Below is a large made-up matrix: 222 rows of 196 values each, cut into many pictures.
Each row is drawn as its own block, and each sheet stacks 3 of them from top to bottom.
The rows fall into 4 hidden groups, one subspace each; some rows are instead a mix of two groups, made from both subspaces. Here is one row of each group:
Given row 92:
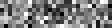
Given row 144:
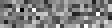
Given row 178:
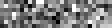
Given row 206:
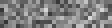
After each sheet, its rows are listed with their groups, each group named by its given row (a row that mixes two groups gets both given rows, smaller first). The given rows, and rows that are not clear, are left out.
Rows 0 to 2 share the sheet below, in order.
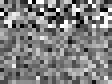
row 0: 178
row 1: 92
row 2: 206
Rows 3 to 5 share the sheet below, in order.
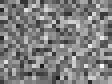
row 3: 206
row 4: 206
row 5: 178
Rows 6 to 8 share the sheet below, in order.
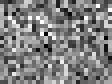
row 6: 144 and 178
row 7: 206
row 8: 92
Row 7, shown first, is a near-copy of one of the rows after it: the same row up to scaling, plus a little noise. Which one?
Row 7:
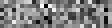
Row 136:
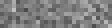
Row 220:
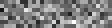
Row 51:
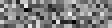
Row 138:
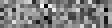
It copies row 138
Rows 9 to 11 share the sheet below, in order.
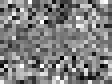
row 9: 92
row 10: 206
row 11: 178
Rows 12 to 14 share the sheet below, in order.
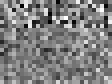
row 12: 206
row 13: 206
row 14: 144
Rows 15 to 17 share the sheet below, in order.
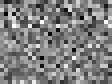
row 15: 144
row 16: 206
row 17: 178
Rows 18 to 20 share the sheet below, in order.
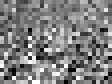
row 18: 206
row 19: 92
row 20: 92 and 178
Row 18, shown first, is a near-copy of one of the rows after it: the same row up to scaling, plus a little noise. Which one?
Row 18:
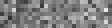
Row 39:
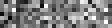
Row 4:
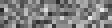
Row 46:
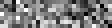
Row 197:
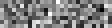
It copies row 39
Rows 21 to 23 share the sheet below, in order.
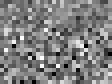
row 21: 92
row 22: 92 and 144
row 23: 178
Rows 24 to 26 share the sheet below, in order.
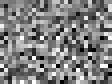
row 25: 178
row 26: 178
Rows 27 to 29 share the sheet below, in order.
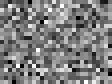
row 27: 92
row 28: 92 and 206
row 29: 144
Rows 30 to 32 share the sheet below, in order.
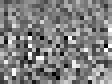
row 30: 144
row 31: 92 and 144
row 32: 178
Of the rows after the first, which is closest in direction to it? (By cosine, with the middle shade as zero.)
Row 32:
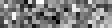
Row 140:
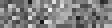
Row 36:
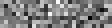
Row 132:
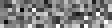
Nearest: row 132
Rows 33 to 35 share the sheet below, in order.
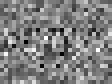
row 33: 178 and 206
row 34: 92
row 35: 178
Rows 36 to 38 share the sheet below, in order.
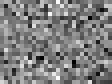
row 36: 206
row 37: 144
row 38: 178
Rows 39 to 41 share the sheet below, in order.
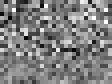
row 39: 206
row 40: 206
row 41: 178
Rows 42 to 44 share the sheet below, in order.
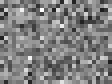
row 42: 178
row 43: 178 and 206
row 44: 92
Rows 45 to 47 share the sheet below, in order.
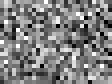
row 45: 144
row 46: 206
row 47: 178
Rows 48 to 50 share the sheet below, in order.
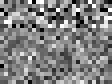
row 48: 178
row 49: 178
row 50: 92 and 206
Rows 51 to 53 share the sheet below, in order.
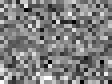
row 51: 206
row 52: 178
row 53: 206
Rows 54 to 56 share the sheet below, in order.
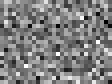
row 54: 144
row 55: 144
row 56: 206
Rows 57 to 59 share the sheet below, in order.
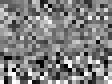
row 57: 206
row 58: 144
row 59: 144
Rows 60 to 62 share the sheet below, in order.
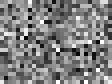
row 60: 92
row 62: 144
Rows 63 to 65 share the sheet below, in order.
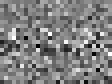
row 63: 206
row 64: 206
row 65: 144
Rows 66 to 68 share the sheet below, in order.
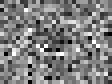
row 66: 206
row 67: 92 and 144
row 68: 92
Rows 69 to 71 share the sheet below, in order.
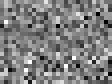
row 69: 144
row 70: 144
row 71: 92 and 178
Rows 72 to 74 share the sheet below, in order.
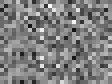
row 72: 206
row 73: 178
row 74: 178
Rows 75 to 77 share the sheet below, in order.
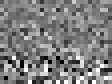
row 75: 178
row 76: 206
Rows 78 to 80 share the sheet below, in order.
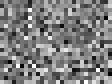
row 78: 92
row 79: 206
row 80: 144
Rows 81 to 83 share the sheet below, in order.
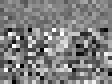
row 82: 92
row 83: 144
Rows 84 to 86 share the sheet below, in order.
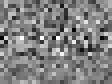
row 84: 92
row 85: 178
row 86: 178
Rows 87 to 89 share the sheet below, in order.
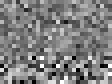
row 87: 206
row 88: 92
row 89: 178
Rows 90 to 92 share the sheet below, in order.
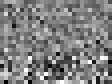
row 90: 144
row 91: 144
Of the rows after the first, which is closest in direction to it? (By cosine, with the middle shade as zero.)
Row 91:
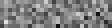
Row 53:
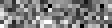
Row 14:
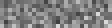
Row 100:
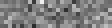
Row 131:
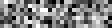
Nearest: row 131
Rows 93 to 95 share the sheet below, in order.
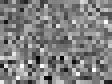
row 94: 144
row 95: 92 and 178
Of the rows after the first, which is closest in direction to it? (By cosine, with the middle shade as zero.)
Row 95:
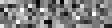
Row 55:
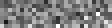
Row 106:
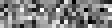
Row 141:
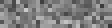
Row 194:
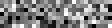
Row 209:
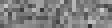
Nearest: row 106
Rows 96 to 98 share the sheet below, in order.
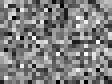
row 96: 92
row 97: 144
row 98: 144
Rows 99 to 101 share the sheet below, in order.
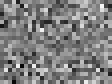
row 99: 206
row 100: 178
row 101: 144
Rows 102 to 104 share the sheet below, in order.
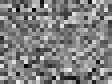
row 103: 206
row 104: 206
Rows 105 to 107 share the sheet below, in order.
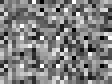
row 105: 178
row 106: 178
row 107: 178
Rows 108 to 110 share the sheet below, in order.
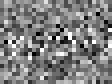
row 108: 144
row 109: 144 and 178
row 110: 92
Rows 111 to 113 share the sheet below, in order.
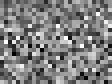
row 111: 144
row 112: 144
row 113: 178
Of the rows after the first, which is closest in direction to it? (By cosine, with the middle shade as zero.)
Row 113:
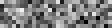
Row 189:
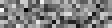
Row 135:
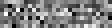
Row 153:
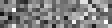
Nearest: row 153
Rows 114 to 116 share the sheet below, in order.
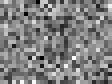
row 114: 92 and 206
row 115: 92
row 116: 178
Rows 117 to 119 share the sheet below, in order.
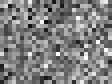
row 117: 92
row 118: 144
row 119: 206
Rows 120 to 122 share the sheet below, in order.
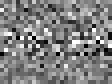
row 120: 206
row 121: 144
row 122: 178
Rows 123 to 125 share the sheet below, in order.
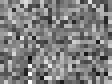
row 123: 206
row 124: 144
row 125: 92
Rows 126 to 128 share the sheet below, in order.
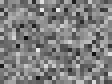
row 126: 178
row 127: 206
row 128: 206
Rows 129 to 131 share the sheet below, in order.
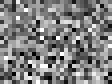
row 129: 206
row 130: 178
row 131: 92 and 144
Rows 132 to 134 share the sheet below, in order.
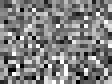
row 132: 144
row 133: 144
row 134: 92
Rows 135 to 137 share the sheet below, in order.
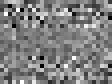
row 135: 144
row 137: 178
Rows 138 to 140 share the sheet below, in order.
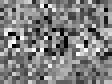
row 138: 206
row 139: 92
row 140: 92
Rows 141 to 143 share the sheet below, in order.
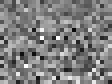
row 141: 206
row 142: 178
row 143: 206
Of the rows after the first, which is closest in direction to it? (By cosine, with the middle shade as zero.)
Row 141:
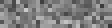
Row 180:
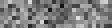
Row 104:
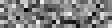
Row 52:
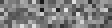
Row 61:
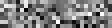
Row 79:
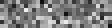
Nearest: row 79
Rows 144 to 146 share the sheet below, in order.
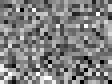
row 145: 92 and 206
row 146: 206
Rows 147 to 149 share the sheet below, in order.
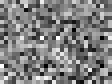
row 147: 206
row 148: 178
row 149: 206
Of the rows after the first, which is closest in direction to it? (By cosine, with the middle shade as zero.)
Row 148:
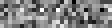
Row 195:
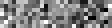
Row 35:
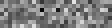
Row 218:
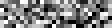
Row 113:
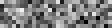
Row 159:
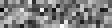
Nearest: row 159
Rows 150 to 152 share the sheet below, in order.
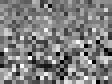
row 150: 206
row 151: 144
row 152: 92
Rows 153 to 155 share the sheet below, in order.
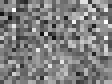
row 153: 206
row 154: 206
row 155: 92
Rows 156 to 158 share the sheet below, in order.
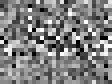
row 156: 92
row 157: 178
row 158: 206
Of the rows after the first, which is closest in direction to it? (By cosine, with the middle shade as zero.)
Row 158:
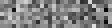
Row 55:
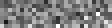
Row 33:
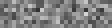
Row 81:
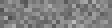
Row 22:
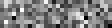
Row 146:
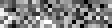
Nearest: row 146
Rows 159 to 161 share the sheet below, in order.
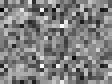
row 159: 92 and 178
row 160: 92
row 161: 178
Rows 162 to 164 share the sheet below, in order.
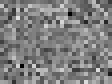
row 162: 92 and 206
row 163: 206
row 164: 144
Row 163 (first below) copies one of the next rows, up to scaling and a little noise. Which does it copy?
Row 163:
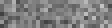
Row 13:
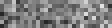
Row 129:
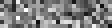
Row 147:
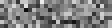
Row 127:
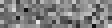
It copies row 13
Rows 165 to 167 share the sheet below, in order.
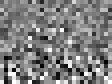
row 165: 178
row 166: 92
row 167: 144
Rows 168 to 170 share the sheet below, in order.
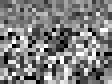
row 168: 144
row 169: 92
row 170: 92
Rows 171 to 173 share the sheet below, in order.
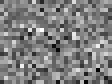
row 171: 178
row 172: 178
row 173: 144
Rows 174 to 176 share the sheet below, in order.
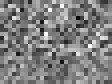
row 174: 92
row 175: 206
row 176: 92
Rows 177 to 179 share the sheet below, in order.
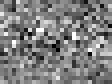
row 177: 206
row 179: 178
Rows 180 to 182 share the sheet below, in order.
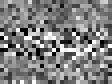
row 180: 92
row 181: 206
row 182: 178
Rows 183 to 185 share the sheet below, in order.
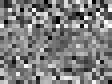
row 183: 144
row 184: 92
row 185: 206
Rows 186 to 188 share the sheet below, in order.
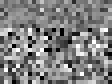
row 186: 178
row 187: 92
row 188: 144
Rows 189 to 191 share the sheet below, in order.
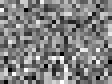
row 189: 206
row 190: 92
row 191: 92
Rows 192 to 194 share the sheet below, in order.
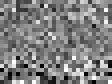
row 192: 206
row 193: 178 and 206
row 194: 178 and 206
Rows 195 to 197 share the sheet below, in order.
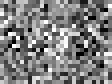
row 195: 206
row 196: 92
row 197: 206
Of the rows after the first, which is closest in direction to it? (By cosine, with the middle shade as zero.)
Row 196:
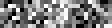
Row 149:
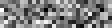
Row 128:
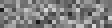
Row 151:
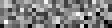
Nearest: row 149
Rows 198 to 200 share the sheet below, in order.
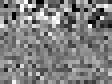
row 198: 178
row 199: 206
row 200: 144
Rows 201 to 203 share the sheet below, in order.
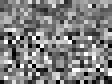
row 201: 92
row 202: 144
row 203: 144
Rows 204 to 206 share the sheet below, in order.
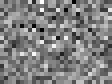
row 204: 178
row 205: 178
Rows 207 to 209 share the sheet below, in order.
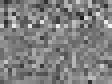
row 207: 144
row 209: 178
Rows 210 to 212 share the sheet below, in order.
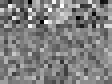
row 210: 92
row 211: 144
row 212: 92
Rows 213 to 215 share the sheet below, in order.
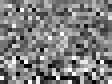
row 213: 144
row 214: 92
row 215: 206
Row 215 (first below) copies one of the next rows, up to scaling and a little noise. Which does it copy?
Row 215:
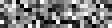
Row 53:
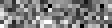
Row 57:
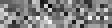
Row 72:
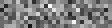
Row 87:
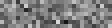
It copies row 87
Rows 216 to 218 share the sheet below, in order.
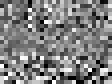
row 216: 92
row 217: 178
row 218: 206
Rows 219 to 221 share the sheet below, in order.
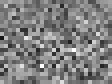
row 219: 92
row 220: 206
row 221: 178
